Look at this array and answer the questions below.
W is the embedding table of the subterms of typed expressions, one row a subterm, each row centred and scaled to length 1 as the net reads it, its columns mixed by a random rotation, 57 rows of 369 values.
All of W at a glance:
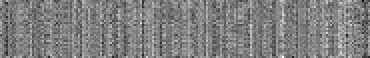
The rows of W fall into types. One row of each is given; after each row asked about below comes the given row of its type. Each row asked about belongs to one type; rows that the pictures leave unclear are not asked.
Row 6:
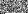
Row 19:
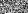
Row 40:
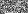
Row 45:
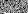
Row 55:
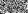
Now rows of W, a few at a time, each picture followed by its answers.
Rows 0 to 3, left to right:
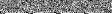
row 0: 55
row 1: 19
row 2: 40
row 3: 55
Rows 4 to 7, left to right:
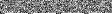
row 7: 40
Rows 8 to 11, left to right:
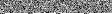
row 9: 40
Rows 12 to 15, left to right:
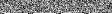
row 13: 6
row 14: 19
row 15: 19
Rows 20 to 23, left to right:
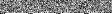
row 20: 6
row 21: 45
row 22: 19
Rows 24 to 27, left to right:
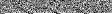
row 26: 55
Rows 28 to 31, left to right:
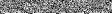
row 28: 55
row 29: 19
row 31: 55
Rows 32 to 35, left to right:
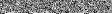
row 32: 19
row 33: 55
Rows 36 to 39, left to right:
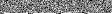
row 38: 19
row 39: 45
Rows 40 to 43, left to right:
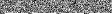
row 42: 45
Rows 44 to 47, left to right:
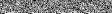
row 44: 19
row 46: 55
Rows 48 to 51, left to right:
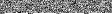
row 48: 40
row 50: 45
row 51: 40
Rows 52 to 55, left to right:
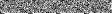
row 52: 55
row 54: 40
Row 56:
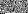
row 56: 6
